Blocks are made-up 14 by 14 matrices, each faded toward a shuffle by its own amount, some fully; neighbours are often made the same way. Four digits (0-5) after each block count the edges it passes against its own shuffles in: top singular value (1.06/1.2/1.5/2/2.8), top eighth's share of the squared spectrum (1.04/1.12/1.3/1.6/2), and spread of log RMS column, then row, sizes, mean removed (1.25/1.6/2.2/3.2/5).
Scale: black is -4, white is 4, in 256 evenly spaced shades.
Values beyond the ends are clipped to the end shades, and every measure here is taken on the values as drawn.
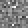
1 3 0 1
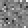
0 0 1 0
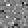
0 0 0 1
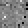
0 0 0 0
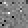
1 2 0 0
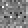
1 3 0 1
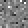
0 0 0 0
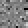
2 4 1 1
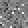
0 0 0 0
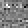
2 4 0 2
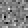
0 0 0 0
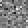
1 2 0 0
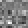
3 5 2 3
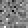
0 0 0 0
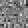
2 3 1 2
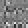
3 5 2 2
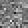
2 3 0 0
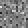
1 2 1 1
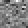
2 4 1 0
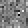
1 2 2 0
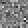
0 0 0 0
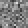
0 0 1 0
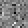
2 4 1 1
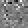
2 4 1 0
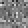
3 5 1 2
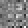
3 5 2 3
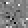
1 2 0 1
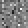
0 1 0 0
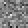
0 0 0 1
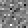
0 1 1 0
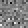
1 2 0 1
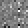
2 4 1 0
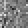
1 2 1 0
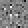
1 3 1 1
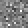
0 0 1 0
